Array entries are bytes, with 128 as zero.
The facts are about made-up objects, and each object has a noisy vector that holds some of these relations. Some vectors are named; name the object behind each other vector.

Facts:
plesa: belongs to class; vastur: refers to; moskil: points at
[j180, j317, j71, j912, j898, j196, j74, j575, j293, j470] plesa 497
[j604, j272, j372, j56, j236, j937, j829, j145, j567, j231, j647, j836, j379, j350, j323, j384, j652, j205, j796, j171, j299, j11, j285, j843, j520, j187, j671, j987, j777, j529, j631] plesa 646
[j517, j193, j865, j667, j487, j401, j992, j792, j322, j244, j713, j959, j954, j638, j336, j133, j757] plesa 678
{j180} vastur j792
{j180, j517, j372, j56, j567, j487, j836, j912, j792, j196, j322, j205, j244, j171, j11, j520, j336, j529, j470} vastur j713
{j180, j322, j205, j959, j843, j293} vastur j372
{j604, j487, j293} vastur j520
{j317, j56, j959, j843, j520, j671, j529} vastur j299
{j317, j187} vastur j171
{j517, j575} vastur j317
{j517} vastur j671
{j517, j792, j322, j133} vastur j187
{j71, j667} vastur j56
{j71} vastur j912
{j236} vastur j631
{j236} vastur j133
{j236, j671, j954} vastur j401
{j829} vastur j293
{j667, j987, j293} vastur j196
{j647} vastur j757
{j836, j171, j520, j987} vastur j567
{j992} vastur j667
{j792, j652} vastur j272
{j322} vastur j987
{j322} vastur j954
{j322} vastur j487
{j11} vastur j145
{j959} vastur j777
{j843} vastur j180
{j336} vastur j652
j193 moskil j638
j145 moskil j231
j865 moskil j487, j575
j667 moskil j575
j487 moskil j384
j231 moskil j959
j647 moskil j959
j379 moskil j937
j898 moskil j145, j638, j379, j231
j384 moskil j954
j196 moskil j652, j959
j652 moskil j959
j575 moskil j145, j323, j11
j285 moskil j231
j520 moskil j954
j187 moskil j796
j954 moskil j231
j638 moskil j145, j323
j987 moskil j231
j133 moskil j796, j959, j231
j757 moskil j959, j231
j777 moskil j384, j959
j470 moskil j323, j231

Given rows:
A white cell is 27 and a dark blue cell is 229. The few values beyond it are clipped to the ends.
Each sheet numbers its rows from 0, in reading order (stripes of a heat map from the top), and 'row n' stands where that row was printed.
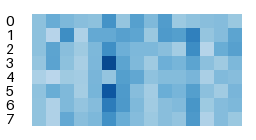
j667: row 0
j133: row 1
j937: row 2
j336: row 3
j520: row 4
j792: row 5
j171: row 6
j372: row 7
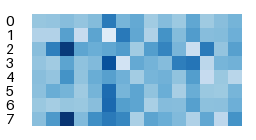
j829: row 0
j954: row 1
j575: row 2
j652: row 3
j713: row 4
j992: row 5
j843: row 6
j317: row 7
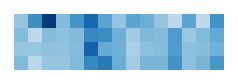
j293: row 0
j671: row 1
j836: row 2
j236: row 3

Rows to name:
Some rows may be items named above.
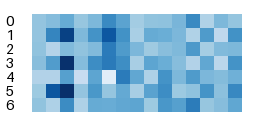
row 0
j272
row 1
j180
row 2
j171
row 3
j317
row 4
j954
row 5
j898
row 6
j133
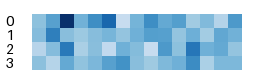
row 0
j196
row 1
j865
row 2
j145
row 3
j187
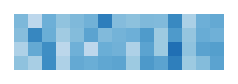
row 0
j631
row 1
j193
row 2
j285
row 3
j133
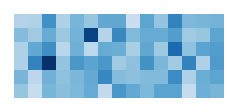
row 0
j987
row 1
j959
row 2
j285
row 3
j470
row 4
j631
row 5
j777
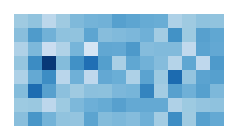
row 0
j487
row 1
j323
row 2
j384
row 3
j912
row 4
j285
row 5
j638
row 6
j487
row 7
j323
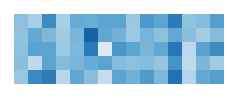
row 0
j133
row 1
j244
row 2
j647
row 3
j299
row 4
j757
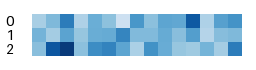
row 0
j231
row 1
j401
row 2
j74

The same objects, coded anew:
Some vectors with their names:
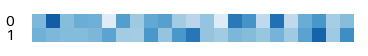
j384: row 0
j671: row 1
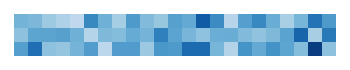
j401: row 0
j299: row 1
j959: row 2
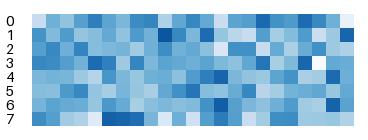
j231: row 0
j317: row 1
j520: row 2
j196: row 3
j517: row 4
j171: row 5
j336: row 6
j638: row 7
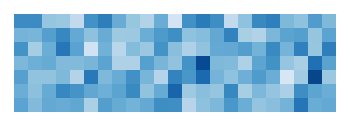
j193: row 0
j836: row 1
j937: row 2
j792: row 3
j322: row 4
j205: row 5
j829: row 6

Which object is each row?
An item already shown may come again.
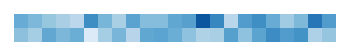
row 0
j401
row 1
j187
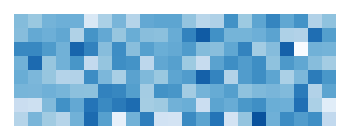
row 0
j187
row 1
j713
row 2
j196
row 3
j777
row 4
j401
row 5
j323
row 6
j145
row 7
j954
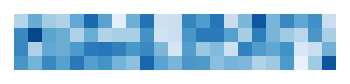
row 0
j954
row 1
j487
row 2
j898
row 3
j912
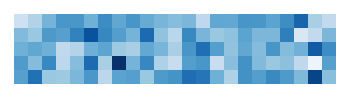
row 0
j285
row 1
j470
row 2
j992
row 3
j575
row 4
j959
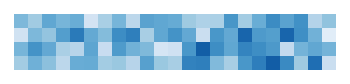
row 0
j187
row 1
j231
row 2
j865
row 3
j133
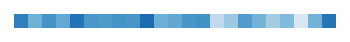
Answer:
j180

